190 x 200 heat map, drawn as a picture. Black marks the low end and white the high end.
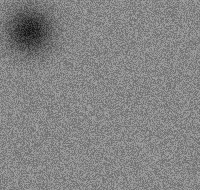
One dip sinks in the top left. There are no regular stripes. The top left is the ninth with the lowest average. The halves do not mirror each other. On average the colour sits 50% of the way up the scale.
